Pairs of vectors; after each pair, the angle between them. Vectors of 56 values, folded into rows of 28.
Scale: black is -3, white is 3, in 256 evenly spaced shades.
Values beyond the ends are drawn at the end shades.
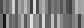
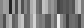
partly aligned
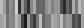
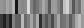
partly opposed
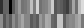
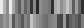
nearly opposite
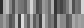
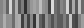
orthogonal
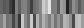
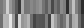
orthogonal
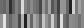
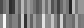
nearly parallel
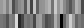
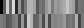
orthogonal
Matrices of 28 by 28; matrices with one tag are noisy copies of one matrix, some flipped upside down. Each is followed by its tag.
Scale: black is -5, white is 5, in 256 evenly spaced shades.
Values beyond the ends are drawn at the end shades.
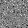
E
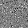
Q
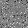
E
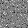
E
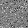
Q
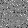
E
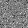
E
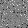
E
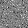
E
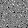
E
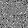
E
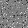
E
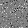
Q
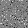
Q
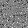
E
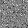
E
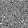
Q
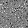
Q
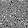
Q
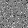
E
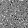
Q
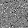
Q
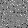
E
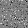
Q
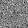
E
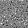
Q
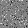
Q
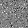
Q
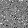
Q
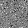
Q
